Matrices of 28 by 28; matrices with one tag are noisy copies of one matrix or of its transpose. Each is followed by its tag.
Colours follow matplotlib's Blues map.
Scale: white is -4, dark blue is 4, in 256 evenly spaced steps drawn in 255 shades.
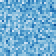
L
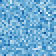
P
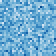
L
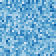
L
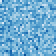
L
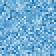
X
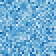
X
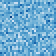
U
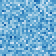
P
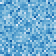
X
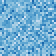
X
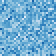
X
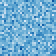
U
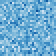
P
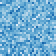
X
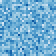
L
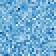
X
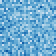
L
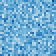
U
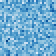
L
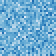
X
